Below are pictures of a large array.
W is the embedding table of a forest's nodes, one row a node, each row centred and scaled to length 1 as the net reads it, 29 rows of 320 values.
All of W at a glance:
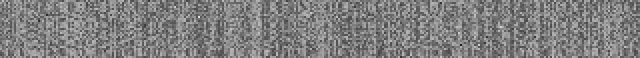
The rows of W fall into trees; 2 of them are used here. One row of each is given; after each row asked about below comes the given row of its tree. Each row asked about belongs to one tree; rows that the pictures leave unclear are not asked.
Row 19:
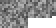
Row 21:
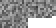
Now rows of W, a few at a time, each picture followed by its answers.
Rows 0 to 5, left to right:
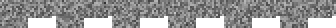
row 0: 21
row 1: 19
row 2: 19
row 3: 19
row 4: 19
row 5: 19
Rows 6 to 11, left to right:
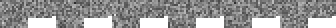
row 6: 21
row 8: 19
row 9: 21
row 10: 21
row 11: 19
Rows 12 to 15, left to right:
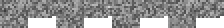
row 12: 19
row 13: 19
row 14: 21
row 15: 19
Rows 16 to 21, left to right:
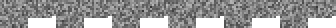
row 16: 19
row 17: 21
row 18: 19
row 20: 21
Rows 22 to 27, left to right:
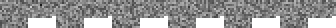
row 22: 21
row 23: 19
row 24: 21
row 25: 21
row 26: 21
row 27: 21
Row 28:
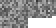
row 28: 19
